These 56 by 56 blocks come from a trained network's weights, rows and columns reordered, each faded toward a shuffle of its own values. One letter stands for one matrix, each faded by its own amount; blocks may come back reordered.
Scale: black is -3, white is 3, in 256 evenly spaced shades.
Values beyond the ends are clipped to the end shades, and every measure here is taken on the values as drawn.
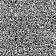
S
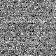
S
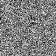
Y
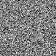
Y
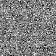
S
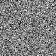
Y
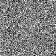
Y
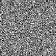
Y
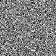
Y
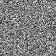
Y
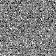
S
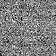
S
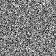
Y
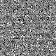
S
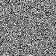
Y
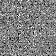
S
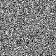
Y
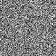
Y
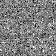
S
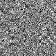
Y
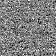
S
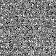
S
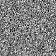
Y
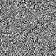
Y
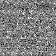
S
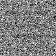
S
